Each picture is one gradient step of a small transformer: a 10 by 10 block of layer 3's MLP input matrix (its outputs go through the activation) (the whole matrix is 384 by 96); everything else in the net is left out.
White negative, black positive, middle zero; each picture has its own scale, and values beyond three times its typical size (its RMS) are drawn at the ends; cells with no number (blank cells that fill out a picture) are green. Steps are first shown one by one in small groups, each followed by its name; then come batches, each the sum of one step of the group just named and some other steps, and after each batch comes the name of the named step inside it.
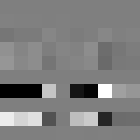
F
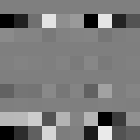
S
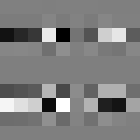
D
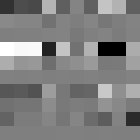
F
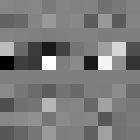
S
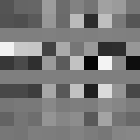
S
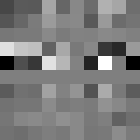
S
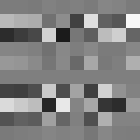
D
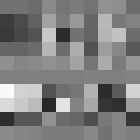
D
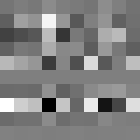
D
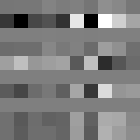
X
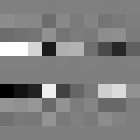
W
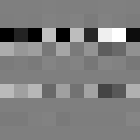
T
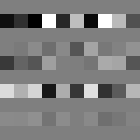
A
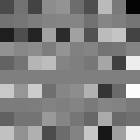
T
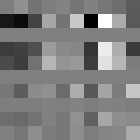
X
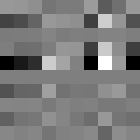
W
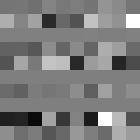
X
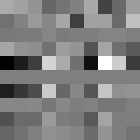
W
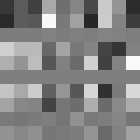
A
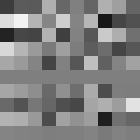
T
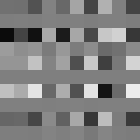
T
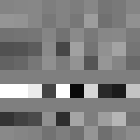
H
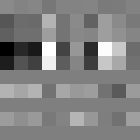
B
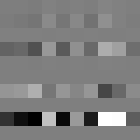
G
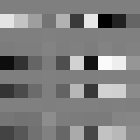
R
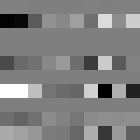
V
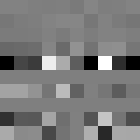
H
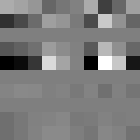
V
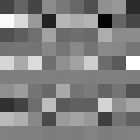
H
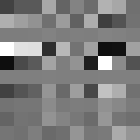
R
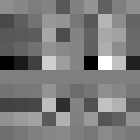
H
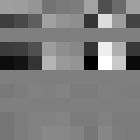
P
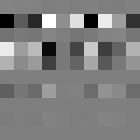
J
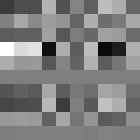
J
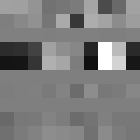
P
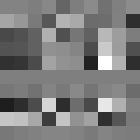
P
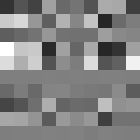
J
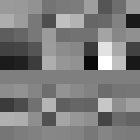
P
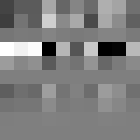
J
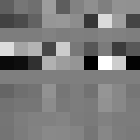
P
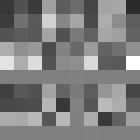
J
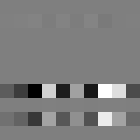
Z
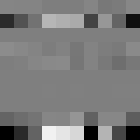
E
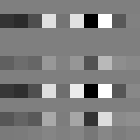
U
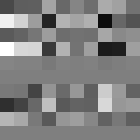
Z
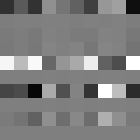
Z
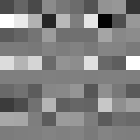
U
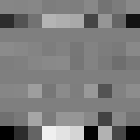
E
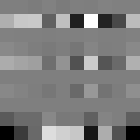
E
